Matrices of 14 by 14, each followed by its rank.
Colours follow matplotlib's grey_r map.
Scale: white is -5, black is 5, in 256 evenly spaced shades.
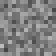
full rank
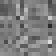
three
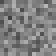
full rank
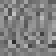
three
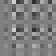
one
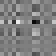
one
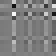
one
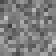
full rank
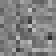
three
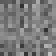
three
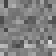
three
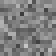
full rank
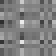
one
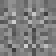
three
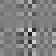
one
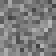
full rank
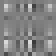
one
